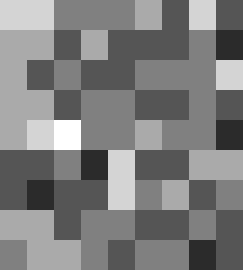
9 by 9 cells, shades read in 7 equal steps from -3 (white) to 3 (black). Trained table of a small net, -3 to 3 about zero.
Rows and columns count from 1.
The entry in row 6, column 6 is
1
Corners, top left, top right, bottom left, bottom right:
-2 1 0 1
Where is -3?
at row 5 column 3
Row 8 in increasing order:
-1 -1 0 0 0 1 1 1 1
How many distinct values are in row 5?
5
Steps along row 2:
same up down up same same down up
